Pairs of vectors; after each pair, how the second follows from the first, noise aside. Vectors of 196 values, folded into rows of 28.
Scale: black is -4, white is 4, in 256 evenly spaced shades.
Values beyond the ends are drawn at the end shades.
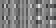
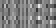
copied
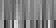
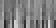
copied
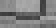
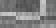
negated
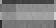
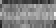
copied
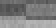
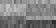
negated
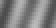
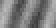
negated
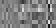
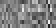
copied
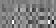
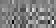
negated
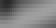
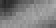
copied
